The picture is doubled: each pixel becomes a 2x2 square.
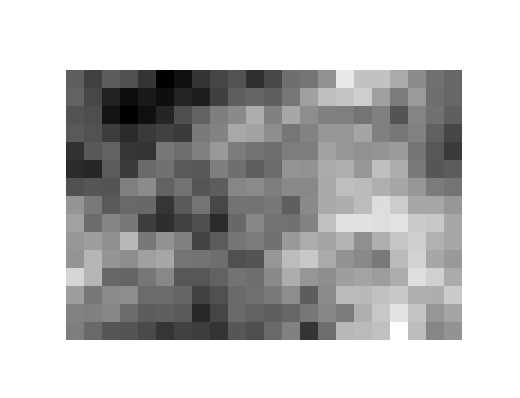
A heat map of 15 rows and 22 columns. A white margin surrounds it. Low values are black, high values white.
The values follow a bell shape. The field is mottled with small blotches. The top left is the ninth with the lowest average. There are no regular stripes. Overall the values sit about 50% of the way up the scale.
